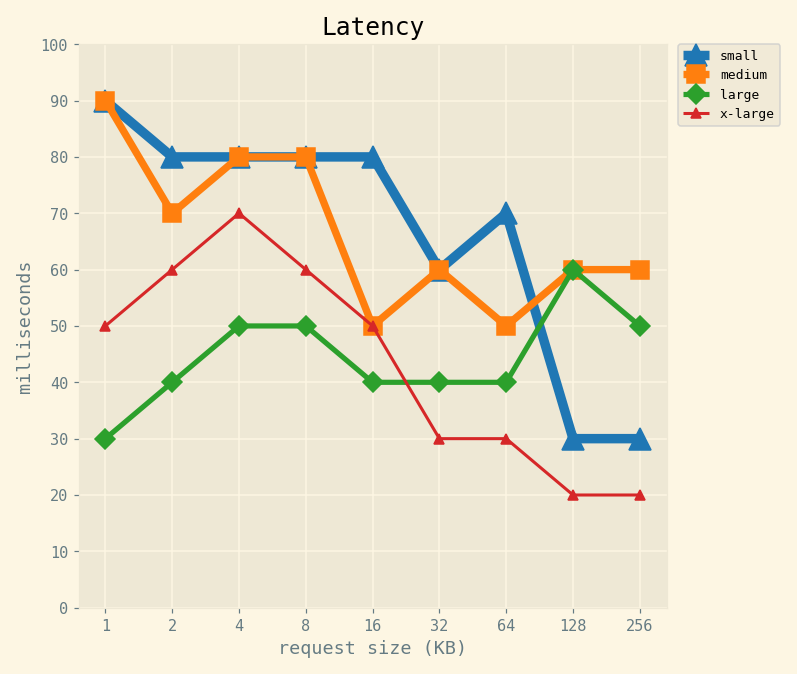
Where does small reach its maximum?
1
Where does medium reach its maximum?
1
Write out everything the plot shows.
Title: Latency
x-axis: request size (KB), ticks 1 2 4 8 16 32 64 128 256
y-axis: milliseconds, ticks 0 10 20 30 40 50 60 70 80 90 100
Legend: small, medium, large, x-large
Values:
small: 90 80 80 80 80 60 70 30 30
medium: 90 70 80 80 50 60 50 60 60
large: 30 40 50 50 40 40 40 60 50
x-large: 50 60 70 60 50 30 30 20 20
